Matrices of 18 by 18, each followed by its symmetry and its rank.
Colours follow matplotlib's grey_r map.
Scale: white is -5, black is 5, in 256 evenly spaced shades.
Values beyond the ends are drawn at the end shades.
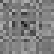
symmetric, rank three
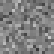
antisymmetric, full rank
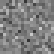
antisymmetric, full rank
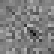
symmetric, rank three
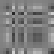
symmetric, rank one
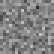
neither, full rank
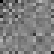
symmetric, rank three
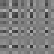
symmetric, rank one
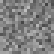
neither, full rank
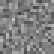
antisymmetric, full rank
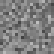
antisymmetric, full rank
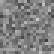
neither, full rank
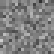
antisymmetric, full rank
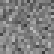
neither, full rank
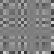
symmetric, rank one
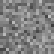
neither, full rank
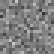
antisymmetric, full rank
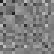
symmetric, rank three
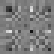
symmetric, rank three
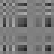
symmetric, rank one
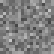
neither, full rank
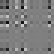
symmetric, rank one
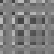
symmetric, rank one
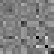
symmetric, rank three
